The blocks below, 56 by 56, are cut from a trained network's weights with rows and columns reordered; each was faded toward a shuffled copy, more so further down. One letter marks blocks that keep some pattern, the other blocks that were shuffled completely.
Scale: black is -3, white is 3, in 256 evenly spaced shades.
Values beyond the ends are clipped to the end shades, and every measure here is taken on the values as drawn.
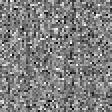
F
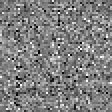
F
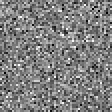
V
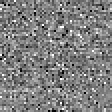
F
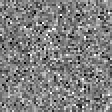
V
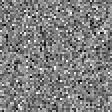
V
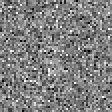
V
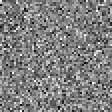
V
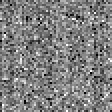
F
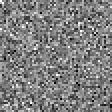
V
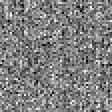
F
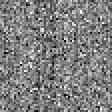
F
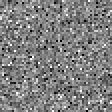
V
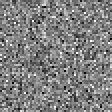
V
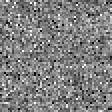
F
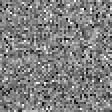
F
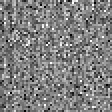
F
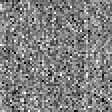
F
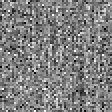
F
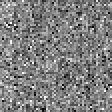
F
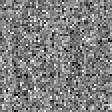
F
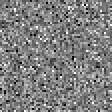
V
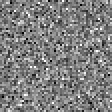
V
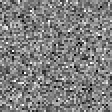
V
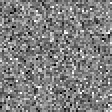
V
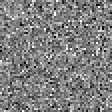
V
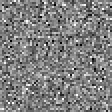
V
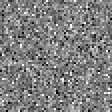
V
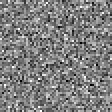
V
